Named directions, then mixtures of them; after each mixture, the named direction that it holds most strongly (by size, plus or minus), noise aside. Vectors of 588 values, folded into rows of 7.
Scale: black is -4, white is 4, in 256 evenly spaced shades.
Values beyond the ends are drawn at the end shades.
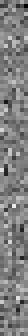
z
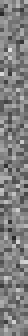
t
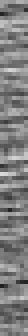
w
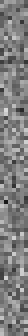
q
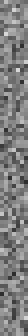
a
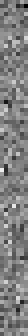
z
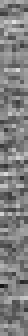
w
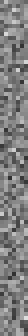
a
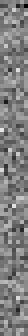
z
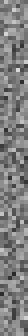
a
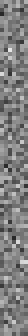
t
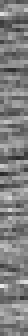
w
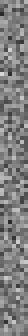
t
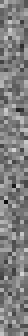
q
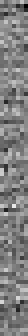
z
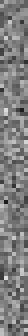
q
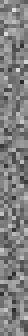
a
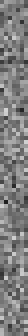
q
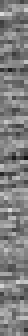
w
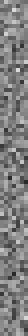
a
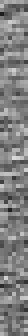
w
